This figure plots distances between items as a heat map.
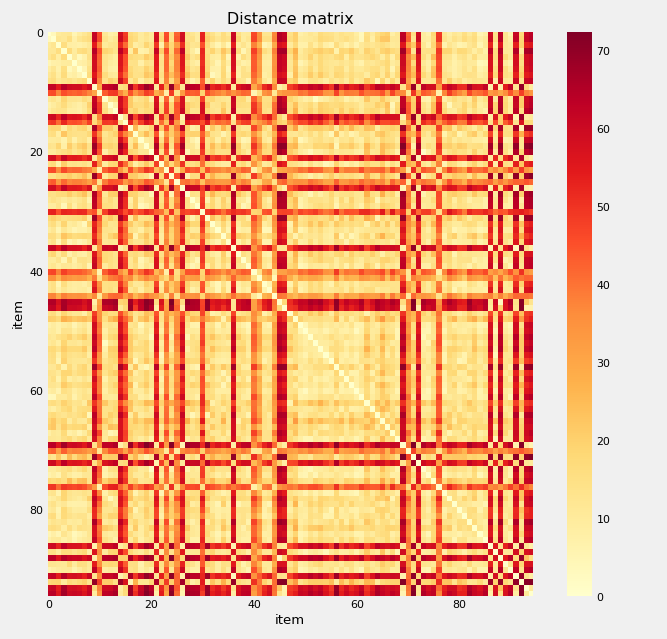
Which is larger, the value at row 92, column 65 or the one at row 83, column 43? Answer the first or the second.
the first
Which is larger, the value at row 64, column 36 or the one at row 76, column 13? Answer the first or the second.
the first
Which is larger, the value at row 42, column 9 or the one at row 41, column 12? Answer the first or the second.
the first
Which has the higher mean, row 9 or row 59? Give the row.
9
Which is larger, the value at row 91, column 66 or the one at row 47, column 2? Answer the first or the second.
the first
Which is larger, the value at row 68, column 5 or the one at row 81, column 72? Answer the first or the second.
the second
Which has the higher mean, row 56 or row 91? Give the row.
91
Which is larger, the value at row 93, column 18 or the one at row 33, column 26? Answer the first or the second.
the first
